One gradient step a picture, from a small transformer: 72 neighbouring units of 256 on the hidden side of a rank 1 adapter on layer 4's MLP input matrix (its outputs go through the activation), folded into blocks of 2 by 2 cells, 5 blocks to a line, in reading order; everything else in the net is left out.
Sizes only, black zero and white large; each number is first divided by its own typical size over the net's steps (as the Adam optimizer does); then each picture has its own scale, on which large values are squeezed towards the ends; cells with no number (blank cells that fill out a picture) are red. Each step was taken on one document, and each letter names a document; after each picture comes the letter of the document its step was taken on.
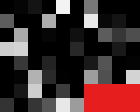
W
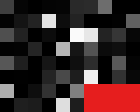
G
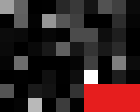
G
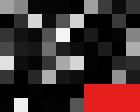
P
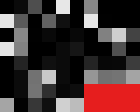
W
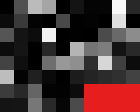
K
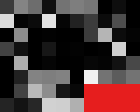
W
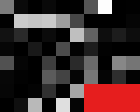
G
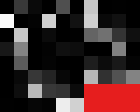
W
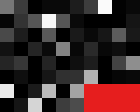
G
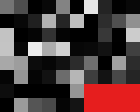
P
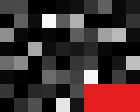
G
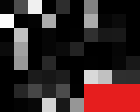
W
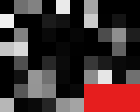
W
